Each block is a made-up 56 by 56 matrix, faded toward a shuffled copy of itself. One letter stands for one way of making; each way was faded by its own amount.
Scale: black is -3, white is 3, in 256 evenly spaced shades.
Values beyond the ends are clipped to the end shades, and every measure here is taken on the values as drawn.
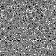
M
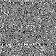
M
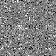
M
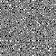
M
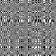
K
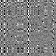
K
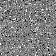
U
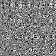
M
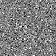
M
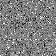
U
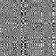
K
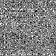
M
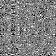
M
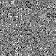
M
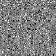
M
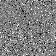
U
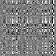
K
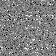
U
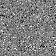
U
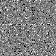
M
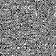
M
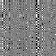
K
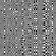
K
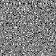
M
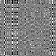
K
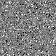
U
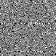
M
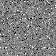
U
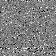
U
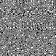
M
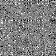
M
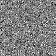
M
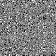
M
